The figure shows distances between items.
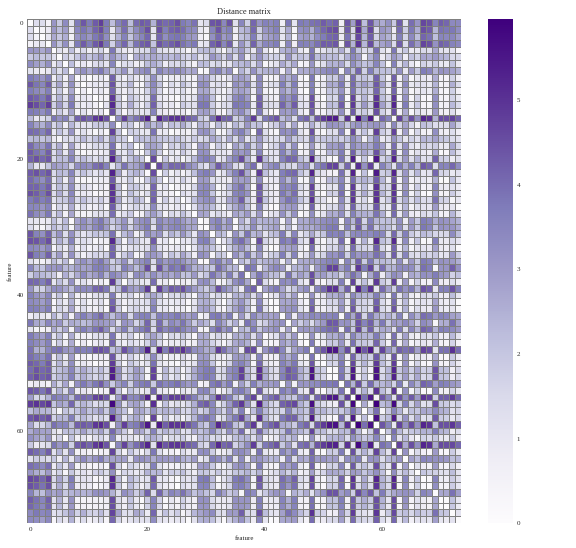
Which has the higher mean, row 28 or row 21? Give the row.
21
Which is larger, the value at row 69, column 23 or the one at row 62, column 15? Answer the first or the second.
the second
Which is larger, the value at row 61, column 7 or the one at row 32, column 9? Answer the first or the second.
the first
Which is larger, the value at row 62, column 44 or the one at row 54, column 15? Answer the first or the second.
the first
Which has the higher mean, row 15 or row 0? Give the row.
0
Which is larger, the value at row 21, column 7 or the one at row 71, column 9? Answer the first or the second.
the first
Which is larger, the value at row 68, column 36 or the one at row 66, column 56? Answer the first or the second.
the first
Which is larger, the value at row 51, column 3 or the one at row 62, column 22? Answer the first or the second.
the second
